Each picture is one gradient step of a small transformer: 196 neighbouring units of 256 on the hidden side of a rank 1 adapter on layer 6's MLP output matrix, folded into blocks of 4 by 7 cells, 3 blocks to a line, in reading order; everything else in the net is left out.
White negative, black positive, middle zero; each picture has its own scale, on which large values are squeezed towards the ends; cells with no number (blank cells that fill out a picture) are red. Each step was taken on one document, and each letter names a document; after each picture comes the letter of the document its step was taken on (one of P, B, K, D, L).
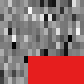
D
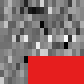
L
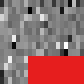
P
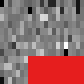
P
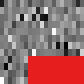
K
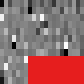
P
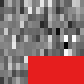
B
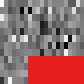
L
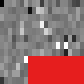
B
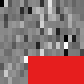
B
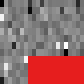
P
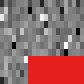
D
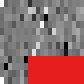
K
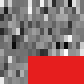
D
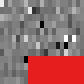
L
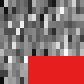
P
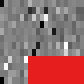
K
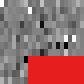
B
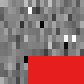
B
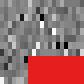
K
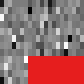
P
